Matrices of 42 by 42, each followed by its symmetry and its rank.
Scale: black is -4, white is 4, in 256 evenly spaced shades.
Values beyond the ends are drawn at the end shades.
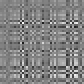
symmetric, rank two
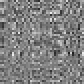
neither, rank five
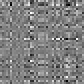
neither, rank three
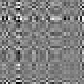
antisymmetric, rank two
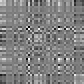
symmetric, rank two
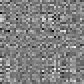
neither, rank five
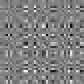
antisymmetric, rank two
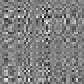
neither, rank three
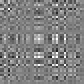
symmetric, rank two
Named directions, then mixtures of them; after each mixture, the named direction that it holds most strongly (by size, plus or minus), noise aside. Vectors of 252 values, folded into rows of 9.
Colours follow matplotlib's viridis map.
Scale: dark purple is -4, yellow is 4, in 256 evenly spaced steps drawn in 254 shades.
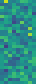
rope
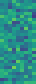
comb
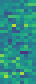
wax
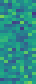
comb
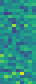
wax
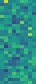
rope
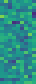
comb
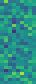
rope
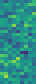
wax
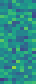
comb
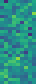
rope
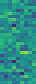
wax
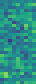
wax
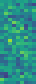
wax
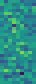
wax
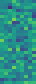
comb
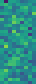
rope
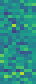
wax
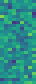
comb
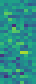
wax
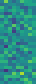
rope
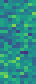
wax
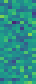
comb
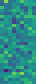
rope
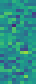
wax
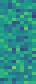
comb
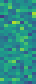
comb
